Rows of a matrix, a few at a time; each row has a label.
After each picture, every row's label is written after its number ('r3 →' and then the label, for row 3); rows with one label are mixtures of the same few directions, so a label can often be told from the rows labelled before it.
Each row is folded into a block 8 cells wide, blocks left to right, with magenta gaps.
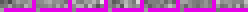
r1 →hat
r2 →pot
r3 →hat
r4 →hat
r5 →hat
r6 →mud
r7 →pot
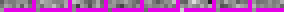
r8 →pot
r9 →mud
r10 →mud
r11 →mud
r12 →pot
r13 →pot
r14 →hat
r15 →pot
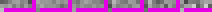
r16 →pot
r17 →hat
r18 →pot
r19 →pot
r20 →pot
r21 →mud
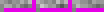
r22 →hat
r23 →hat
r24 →hat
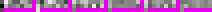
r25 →pot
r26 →pot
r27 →pot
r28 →pot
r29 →pot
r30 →mud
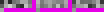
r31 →hat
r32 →pot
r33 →hat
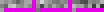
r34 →mud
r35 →mud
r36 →pot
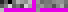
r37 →hat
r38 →mud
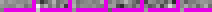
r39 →hat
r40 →pot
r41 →pot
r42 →mud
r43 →hat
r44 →mud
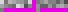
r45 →hat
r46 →hat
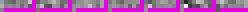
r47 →pot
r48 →mud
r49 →mud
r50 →pot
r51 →mud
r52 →mud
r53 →pot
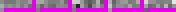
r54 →pot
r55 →mud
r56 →mud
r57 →pot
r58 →pot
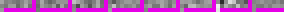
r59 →mud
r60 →pot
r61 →mud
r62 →mud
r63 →mud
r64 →mud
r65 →pot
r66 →hat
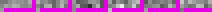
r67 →mud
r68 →mud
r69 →mud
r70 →mud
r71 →hat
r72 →hat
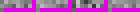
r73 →mud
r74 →hat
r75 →pot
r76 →mud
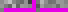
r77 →hat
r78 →pot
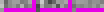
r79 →pot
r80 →pot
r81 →pot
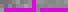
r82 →hat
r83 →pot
